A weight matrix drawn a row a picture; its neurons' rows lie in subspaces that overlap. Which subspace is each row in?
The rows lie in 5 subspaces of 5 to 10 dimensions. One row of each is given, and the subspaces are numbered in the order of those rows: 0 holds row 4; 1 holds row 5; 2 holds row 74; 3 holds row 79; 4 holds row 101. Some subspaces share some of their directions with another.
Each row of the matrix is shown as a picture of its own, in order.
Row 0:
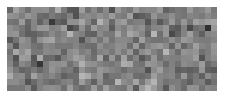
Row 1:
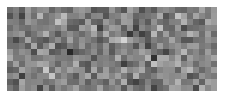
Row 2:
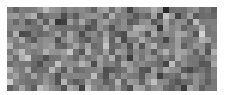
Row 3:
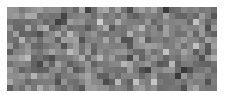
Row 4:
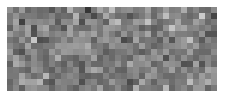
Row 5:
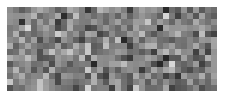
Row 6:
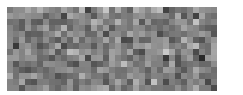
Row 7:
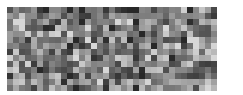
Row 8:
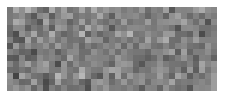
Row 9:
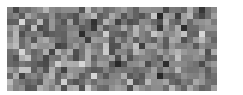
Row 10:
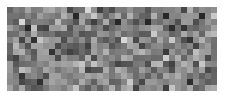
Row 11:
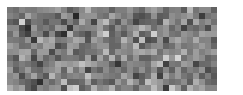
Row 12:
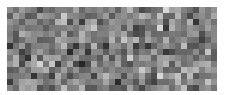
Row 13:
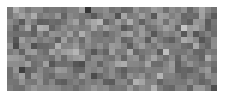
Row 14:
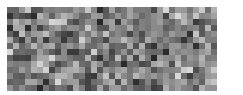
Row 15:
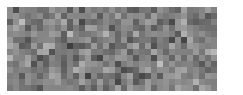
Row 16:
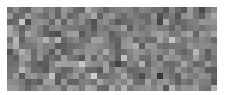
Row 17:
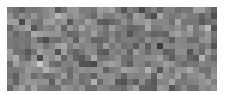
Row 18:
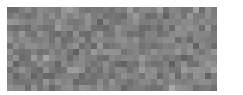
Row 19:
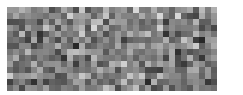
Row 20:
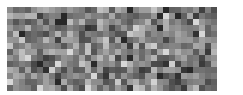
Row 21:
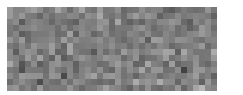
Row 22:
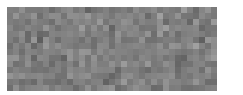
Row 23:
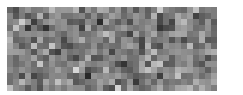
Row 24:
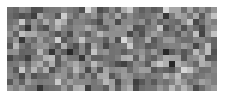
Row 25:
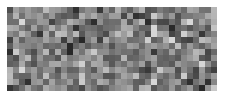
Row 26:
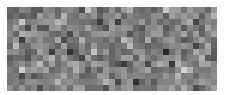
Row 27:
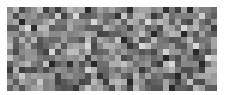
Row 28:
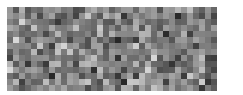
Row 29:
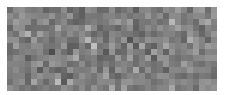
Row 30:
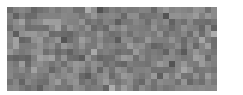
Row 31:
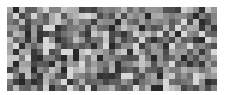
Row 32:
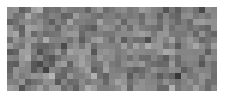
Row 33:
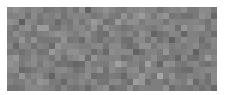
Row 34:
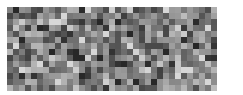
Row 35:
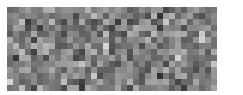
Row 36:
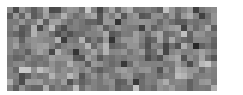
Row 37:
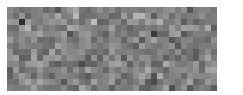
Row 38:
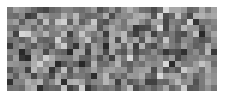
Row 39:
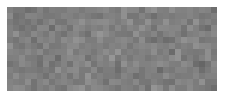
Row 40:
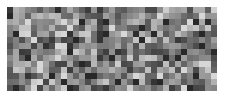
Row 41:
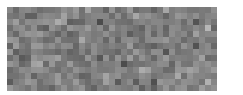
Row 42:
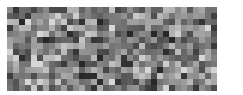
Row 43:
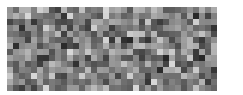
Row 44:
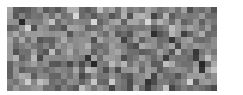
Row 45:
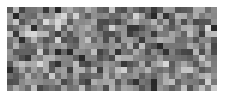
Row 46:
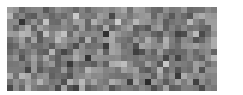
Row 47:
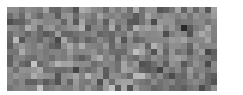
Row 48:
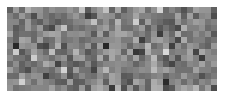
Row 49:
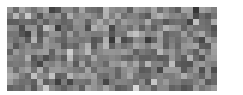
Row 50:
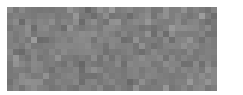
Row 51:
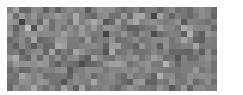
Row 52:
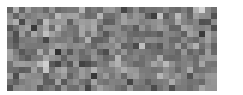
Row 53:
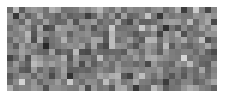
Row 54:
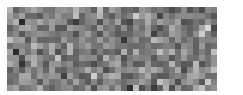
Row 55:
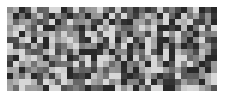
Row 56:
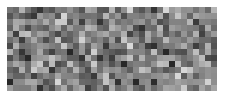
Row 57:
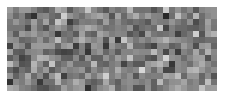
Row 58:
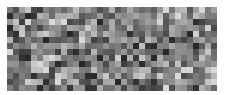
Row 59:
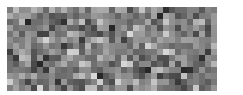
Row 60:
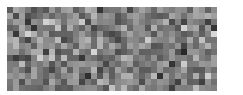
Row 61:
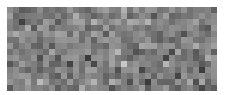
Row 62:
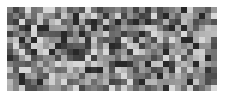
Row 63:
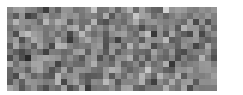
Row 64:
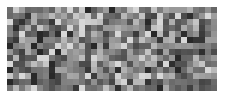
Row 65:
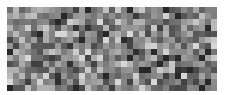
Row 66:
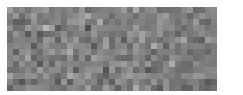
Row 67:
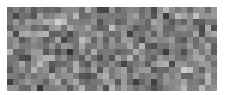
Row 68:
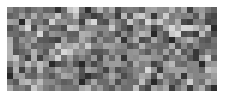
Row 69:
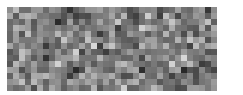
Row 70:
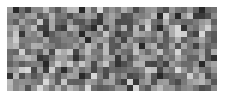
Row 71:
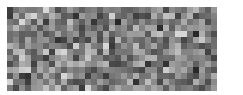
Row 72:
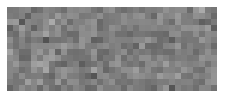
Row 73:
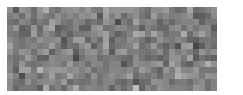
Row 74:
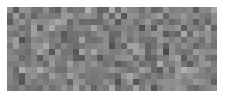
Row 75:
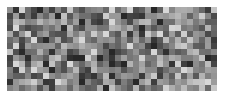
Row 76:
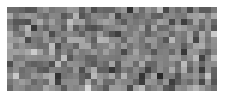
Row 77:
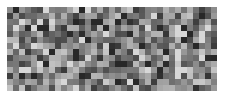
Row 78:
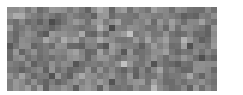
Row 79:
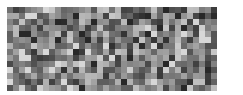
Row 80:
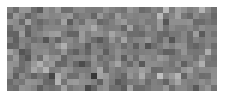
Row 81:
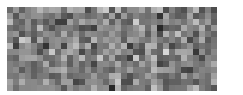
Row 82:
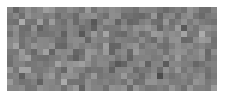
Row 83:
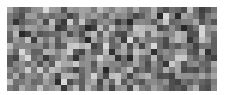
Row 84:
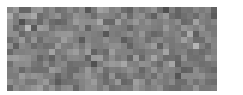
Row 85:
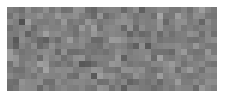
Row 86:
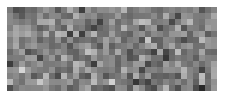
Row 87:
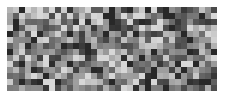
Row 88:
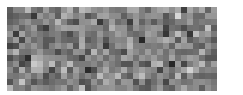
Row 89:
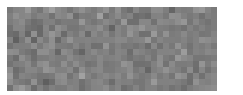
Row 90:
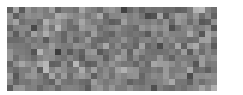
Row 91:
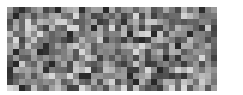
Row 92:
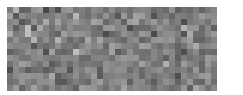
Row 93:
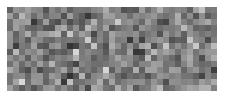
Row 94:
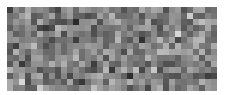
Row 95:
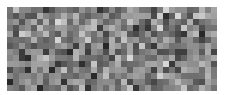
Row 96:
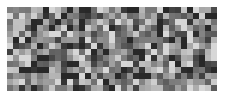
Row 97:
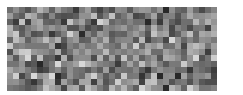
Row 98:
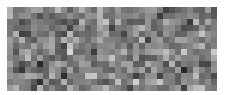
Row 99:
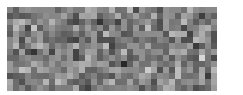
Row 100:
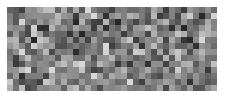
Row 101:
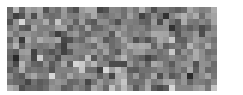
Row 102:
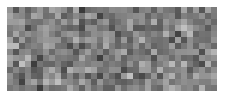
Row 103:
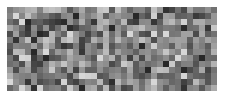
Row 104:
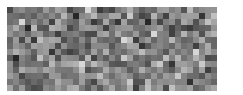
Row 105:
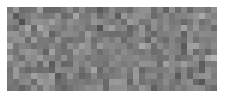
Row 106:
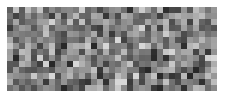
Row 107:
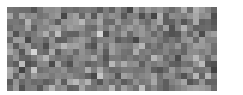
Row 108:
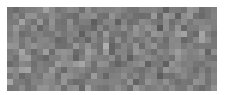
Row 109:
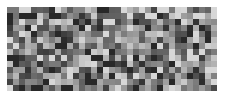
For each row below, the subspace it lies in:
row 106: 3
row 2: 4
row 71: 1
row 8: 4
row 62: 0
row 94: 2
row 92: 3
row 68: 1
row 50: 0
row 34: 0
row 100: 0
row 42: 4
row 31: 2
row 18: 2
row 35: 4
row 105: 4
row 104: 0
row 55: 2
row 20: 4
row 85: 4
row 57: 1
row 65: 1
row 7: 2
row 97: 4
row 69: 2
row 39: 1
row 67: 4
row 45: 3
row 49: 2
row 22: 2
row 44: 1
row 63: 4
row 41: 1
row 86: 1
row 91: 4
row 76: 4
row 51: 3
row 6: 2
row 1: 4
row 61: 1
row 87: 0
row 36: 2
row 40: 1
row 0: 0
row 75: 0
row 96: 2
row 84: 3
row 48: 2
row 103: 4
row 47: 2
